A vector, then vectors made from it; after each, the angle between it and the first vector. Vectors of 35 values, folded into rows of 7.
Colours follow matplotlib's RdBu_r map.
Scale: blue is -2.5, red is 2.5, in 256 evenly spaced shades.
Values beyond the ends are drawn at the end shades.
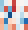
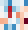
partly opposed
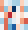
nearly opposite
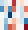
nearly parallel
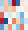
partly aligned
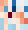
nearly opposite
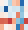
orthogonal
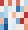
orthogonal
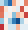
orthogonal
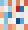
partly aligned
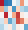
partly opposed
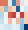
partly opposed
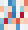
partly opposed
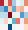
partly opposed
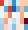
nearly opposite
